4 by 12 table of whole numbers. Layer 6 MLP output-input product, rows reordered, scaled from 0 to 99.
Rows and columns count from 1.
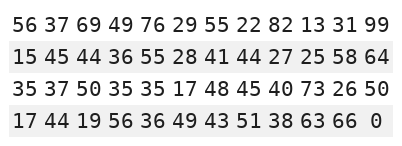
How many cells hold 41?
1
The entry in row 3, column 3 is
50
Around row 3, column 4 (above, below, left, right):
36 56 50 35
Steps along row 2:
up down down up down up up down down up up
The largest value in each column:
56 45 69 56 76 49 55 51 82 73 66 99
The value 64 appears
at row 2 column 12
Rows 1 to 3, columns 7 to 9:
55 22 82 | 41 44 27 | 48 45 40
